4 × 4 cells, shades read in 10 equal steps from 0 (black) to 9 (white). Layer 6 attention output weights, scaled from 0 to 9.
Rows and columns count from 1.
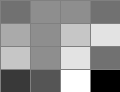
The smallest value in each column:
2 3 5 0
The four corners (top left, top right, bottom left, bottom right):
4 4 2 0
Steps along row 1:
up same down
